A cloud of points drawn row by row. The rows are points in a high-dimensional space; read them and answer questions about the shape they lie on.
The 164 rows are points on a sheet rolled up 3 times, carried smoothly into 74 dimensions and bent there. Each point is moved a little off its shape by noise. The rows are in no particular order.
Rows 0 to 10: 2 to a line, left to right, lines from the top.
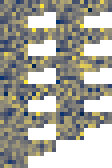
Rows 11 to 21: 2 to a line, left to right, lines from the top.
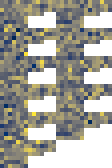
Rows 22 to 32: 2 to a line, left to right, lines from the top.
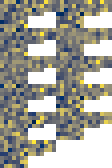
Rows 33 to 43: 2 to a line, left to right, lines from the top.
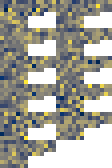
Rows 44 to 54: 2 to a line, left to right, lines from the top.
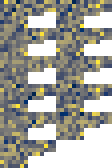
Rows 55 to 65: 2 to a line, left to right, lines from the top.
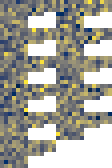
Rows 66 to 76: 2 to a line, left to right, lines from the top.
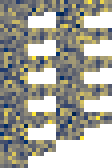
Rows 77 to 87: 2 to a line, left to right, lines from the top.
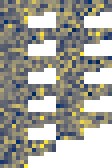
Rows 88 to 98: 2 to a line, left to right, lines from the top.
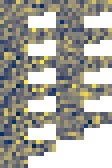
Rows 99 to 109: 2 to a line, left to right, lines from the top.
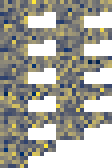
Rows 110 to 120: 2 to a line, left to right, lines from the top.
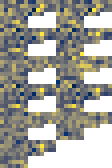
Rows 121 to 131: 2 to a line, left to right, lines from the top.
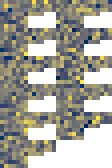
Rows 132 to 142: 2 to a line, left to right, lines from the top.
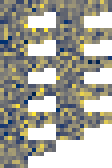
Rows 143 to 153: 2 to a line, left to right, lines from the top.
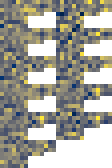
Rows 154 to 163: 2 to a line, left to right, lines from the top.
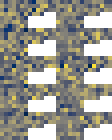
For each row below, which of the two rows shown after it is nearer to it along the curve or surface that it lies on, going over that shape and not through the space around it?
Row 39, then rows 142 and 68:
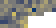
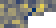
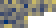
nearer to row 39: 68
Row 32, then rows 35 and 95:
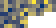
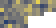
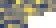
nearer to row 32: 95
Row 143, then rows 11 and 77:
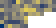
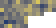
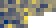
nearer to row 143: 77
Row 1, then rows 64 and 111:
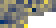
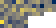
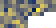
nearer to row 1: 64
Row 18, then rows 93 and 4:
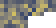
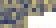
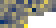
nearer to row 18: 4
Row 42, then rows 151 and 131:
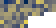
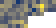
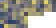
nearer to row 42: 131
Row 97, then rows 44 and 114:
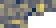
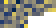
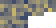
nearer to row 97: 114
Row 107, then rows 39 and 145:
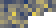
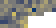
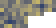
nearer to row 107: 145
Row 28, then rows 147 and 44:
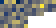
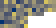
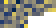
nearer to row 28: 44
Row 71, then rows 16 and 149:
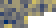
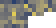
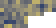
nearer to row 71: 149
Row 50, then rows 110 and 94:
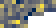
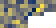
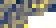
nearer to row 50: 110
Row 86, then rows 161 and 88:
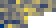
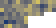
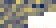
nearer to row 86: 88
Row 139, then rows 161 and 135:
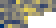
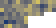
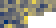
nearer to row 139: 135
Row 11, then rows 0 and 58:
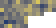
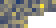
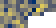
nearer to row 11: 0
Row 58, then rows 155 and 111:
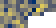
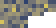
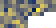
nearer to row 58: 111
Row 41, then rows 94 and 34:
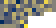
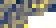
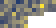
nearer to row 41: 94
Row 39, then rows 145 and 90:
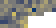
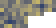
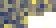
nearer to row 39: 145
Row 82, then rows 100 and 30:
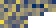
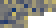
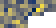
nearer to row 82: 30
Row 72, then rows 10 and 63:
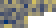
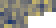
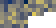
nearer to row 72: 10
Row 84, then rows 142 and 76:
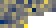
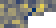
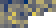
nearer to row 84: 142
